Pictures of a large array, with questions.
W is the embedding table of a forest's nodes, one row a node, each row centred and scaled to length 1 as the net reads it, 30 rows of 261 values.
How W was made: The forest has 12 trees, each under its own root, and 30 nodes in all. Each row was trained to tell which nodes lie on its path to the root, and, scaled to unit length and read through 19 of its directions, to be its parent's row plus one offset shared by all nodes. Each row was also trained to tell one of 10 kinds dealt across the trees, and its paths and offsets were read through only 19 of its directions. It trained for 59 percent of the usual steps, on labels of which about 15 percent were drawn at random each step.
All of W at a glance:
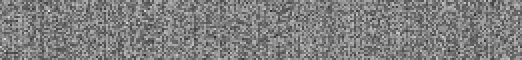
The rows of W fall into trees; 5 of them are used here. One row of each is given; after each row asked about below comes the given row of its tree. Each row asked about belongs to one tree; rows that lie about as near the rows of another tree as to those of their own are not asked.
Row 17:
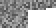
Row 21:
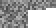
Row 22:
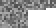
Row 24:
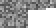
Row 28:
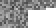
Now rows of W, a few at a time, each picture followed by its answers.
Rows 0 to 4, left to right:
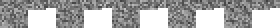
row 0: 22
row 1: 21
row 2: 24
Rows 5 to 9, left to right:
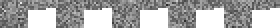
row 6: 17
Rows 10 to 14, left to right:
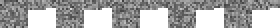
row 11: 22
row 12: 21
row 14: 21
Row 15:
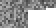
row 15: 28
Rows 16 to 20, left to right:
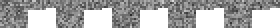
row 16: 24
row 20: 21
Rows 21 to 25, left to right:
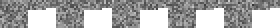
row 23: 17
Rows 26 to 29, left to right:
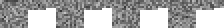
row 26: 17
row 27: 22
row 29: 17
